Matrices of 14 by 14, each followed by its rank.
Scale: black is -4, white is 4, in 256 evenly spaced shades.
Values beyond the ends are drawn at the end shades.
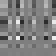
one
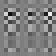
one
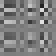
one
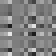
one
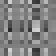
one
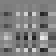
one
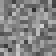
full rank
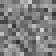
full rank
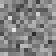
full rank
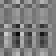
one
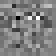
three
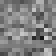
three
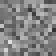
full rank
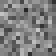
full rank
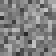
full rank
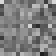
three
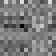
three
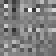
three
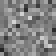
full rank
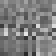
three
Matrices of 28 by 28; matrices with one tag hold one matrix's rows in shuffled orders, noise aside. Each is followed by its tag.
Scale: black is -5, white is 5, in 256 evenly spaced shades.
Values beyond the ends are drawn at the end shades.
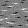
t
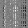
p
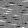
t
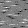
t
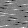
t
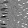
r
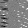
r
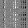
p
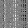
p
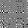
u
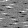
t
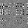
u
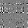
u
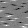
t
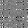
u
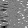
r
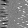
r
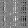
p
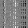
p
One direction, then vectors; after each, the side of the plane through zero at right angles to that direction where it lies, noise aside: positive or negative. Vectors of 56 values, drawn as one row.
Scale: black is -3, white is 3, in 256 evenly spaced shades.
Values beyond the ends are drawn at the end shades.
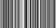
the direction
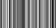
negative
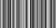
positive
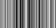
negative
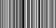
negative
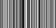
negative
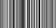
negative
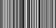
negative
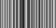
negative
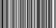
negative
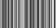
positive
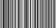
positive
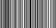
positive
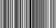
positive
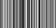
negative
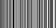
negative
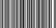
negative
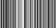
positive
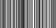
negative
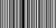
negative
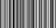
negative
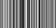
negative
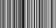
negative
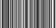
positive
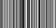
negative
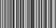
negative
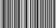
positive
